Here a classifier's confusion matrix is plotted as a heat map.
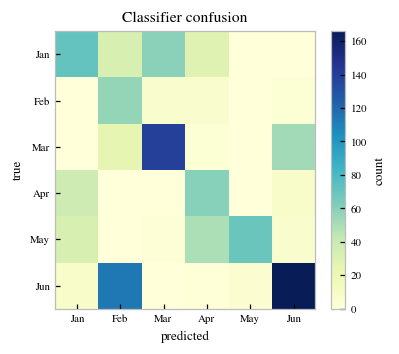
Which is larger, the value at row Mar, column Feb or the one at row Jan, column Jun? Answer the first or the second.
the first
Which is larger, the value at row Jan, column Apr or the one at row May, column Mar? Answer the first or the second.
the first
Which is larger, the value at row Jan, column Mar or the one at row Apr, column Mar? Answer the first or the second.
the first
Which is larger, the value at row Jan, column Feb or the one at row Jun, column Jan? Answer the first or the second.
the first
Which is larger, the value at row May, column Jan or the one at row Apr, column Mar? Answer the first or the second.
the first
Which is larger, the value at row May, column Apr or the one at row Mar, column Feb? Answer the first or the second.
the first
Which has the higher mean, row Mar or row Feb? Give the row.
Mar
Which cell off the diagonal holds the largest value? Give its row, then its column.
Jun, Feb
